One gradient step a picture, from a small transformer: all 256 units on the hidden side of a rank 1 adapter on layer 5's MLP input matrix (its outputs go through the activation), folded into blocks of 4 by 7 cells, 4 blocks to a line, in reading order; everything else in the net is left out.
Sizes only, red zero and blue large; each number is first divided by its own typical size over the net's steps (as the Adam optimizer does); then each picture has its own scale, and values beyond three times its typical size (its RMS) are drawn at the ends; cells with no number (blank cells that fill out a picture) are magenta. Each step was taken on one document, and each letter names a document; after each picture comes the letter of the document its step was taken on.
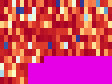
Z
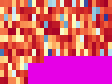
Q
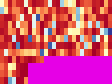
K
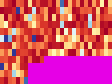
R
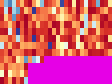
Z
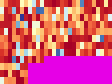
K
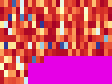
Z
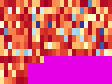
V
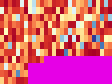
V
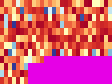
Q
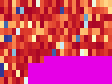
R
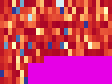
Z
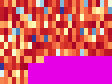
R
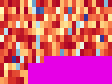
K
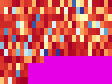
K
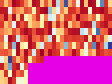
Q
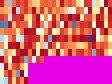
Q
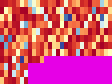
V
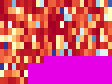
R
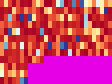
Z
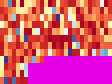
Q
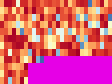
V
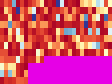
Z
